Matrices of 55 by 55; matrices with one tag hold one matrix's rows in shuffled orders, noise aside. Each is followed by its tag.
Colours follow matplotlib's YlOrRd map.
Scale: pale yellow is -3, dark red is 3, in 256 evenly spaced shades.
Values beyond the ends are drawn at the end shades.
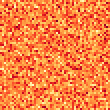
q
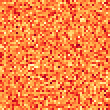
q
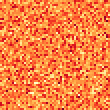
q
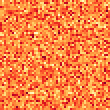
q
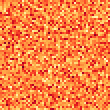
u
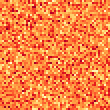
u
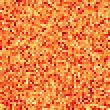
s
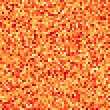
u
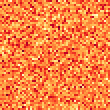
u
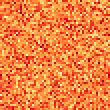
s
